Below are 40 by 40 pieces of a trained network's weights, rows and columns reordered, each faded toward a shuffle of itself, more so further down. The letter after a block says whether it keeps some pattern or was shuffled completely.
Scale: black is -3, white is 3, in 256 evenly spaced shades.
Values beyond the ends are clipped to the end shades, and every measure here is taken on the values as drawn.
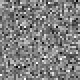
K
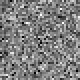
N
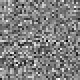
N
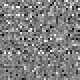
N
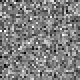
N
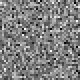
K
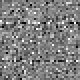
N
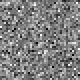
K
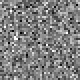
N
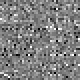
N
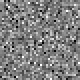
K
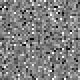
K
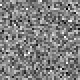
K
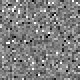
K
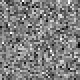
K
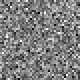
K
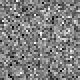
K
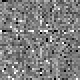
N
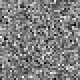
K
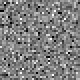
K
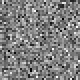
K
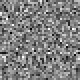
N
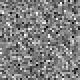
K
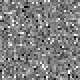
K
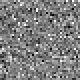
N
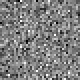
N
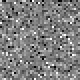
K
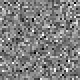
K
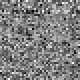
N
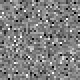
K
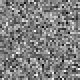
K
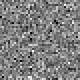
N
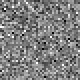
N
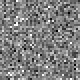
K
